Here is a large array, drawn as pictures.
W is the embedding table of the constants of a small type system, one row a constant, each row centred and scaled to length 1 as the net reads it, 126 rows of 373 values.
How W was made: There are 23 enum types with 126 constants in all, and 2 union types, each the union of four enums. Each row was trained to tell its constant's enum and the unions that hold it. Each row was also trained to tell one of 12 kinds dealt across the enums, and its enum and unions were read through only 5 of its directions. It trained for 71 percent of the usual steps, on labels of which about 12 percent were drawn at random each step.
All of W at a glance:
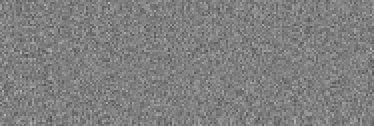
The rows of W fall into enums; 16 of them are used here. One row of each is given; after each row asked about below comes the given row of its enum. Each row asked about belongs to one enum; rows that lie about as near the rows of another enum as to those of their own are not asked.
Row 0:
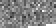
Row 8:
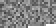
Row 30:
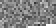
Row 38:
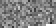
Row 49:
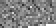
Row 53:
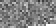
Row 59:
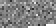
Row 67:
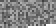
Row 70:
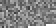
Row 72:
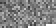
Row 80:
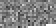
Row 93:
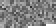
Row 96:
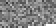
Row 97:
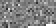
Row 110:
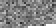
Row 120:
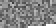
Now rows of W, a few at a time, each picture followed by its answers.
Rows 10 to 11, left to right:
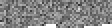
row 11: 72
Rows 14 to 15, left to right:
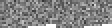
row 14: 38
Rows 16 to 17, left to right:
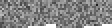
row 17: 53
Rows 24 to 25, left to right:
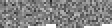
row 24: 38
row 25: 53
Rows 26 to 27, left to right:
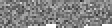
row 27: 67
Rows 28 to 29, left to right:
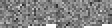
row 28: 49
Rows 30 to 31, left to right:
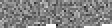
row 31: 38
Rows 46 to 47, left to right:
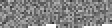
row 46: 72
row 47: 80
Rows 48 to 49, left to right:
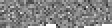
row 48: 97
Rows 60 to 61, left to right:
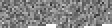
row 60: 70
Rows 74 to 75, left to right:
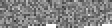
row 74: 49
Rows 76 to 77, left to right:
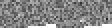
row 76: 53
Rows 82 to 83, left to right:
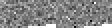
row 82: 110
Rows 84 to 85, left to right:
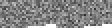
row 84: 67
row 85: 49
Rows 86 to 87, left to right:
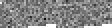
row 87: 110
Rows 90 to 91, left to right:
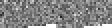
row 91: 53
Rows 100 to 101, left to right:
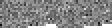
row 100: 38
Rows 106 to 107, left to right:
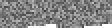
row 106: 67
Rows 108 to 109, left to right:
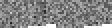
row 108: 70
